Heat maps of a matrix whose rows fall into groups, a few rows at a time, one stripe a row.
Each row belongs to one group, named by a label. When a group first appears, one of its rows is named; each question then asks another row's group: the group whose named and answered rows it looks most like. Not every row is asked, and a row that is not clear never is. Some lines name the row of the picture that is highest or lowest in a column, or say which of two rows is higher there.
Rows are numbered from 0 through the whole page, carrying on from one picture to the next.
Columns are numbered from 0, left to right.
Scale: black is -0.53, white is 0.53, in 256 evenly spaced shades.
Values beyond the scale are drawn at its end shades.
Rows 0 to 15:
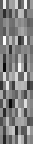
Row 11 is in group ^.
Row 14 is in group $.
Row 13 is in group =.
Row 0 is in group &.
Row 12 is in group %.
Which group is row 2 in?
=
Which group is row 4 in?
&
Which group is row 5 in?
^
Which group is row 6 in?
%
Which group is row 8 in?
&
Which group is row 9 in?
=
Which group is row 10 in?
%
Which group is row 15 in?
%
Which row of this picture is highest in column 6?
7
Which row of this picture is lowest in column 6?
4
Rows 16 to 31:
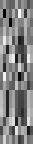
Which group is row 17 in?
%
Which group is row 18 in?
^
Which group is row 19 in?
&
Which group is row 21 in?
$
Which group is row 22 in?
$
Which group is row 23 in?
%
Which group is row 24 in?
&
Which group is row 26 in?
$
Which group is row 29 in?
$
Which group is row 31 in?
&
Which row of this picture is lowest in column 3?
18
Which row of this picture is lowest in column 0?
30
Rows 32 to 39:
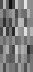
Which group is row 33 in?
$
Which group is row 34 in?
%
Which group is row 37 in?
=
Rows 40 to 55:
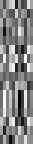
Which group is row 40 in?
$
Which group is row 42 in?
%
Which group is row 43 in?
%
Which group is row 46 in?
&
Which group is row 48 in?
%
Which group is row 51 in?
&
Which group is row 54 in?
%
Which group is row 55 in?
^
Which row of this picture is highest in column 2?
49
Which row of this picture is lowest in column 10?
49
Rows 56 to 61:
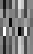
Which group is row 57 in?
%
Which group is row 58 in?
^
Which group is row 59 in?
&
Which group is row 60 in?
%
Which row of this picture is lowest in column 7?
59
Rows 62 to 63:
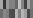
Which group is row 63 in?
=
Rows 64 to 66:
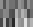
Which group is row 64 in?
%
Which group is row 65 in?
=
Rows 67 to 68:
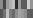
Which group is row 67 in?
$
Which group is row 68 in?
=
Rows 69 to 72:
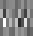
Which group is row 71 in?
&
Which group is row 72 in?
=
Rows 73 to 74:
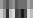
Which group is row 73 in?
$
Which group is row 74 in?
$
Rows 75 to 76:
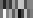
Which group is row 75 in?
%
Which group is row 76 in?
&
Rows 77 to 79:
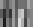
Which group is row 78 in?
%
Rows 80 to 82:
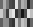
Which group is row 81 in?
$
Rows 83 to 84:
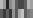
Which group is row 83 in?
$
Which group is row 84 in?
%
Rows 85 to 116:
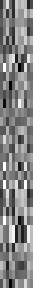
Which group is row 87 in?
=
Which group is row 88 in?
=
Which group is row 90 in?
%
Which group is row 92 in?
&
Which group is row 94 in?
^
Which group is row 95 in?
%
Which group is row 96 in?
%
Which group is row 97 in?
=
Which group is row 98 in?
$
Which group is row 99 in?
=
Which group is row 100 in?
&
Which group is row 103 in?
&
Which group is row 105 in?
&
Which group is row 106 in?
=
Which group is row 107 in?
=
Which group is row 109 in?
&
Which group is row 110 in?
$
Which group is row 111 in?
$
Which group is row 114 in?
$
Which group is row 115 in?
$
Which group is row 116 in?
^
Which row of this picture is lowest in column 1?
96
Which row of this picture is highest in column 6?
96
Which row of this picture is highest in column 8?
105
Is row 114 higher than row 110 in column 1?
Yes
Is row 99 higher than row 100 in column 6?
Yes
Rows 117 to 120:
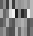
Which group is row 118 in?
$
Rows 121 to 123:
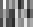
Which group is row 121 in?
&
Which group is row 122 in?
=
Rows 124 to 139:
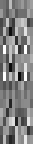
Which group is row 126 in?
=
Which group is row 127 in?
^
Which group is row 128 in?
$
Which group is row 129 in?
&
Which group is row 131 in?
^
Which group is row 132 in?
&
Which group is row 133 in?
%
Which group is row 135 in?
^
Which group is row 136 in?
$
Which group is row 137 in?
$
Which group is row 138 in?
=
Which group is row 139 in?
^
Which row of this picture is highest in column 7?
126
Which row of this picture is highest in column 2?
126
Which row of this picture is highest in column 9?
137
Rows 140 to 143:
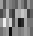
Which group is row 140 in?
%
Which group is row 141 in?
=
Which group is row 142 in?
&
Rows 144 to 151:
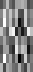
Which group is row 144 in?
=
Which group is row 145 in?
&
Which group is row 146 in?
&
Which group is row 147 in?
$
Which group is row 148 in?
=
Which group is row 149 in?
=
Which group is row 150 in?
&
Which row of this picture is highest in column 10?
147
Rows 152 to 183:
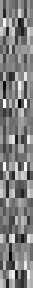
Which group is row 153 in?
%
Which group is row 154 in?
&
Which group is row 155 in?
$
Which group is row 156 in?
$
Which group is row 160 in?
^
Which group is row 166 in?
%
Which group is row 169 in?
$
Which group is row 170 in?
&
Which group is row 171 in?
=
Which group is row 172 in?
$
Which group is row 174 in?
=
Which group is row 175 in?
%
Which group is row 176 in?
=
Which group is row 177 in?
%
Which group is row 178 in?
$
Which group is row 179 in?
^
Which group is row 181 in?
^
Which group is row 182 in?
$
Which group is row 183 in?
$
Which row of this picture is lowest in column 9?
171
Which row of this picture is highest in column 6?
161
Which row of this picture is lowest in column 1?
161
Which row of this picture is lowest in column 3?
180
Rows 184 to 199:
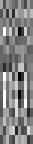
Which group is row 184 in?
%
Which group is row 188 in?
$
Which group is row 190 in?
%
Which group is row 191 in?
%
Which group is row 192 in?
&
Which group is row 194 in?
&
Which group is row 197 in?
&
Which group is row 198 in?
$
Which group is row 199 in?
=
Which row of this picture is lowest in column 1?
191
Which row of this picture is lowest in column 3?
191
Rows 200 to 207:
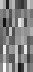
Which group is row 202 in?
%
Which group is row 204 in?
=
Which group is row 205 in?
&
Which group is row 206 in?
=
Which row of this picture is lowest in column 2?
200
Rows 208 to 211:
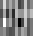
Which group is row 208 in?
&
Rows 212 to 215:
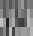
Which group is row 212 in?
%
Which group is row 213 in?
$
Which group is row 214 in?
$
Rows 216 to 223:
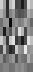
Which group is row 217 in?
$
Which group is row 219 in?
%
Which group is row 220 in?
$
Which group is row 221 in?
^
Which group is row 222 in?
$
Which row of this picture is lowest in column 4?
221
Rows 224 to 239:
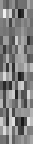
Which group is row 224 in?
$
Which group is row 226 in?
^
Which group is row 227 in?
=
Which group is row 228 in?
=
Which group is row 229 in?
%
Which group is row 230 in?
=
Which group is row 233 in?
%
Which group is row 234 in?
$
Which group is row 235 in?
%
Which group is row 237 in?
$
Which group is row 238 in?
&
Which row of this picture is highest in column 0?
237
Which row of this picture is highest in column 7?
233
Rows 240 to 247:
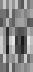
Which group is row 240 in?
&
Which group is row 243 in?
$
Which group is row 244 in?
$
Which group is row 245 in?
$
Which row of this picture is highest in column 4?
244
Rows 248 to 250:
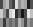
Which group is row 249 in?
$
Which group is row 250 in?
%
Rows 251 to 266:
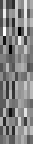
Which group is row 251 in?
^
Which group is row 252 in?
&
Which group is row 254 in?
&
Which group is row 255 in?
%
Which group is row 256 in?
^
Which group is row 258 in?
=
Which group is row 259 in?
$
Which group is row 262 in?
=
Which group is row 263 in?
^
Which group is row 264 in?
%
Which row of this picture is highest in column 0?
264
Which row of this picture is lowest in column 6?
254
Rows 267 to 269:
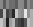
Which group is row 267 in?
%
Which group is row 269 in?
$
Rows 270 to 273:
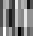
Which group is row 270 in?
=
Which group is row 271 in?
^
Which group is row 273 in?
&
